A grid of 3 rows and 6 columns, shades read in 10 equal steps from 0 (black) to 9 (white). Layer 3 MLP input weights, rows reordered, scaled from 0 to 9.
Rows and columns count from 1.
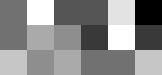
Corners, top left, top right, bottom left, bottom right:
4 0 7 7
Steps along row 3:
down up down same up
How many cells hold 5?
2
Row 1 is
4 9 3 3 8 0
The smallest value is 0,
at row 1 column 6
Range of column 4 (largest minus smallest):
2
